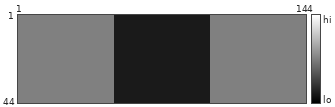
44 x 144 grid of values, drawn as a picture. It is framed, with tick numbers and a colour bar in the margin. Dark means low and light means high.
The table splits into one row of 3 panels. Panel 1,1: middling, flat. Panel 1,2: very low, flat. Panel 1,3: middling, flat.
